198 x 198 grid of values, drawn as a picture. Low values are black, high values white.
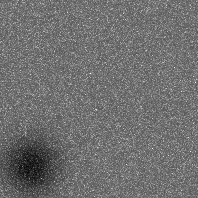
A few values lie far out on both sides of the bulk. Neither half mirrors the other. The ninth with the lowest average is the bottom left. There are no regular stripes. No row or column stands out. One dip sinks in the bottom left.
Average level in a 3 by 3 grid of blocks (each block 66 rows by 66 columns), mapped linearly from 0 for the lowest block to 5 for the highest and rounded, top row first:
5 5 5 | 5 5 5 | 0 5 5
